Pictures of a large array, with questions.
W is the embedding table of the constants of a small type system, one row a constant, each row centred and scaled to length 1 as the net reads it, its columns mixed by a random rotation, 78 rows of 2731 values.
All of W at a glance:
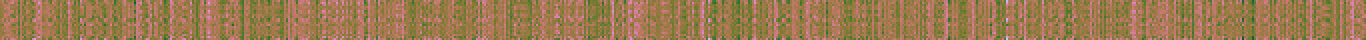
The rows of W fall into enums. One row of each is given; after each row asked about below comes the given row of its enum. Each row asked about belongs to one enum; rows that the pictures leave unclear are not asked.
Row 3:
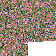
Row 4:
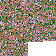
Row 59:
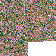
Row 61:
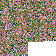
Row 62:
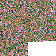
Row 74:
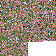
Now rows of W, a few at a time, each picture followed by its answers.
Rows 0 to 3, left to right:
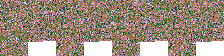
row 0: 74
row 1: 3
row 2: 4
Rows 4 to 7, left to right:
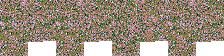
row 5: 4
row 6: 59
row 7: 4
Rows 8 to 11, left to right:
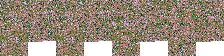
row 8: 74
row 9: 74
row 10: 4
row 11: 61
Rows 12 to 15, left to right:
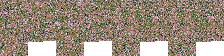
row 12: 3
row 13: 4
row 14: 61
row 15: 61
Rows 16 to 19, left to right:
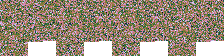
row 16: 4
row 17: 61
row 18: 61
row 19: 74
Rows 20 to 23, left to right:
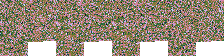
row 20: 59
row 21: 4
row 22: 4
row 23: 62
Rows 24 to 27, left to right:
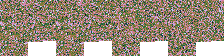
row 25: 4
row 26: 61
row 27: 62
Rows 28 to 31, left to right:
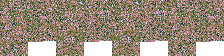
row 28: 61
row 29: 74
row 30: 74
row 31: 61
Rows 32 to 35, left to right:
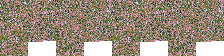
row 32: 74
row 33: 62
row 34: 74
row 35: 62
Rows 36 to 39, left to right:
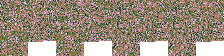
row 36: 74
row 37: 4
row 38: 3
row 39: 3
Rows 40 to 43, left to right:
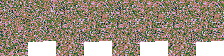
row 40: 62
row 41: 3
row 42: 3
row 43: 3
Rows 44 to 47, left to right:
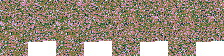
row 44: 4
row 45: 4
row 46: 61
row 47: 61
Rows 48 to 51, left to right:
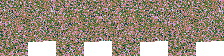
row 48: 62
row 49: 61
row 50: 61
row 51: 62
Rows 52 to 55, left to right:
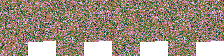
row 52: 3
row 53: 74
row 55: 74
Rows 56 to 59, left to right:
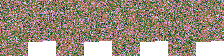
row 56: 74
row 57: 3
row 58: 61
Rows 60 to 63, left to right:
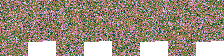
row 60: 74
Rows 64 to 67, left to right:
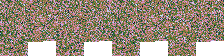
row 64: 59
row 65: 62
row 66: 59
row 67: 74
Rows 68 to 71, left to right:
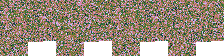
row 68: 61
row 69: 4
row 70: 61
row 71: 3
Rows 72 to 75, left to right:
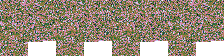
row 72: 4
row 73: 74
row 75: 4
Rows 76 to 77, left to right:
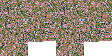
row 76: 3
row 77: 3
